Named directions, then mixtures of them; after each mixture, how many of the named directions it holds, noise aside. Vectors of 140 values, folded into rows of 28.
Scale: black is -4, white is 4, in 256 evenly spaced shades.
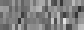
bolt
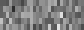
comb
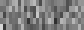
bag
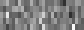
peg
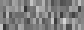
three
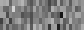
one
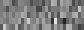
two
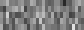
two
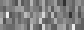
two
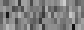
one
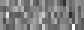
one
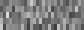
three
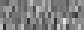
three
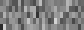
one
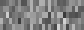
three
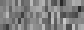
two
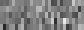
two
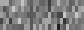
two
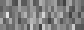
three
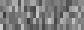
one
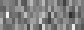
two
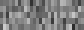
three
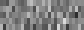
three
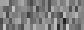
three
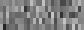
three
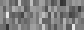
two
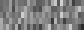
two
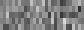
three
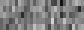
three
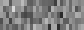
one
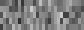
three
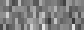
two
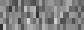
one
